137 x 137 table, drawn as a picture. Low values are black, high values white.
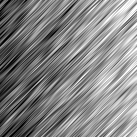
Slope: up to the right. Grain: diagonal, up to the right. Odd rows or columns: none. Histogram: bell-shaped.
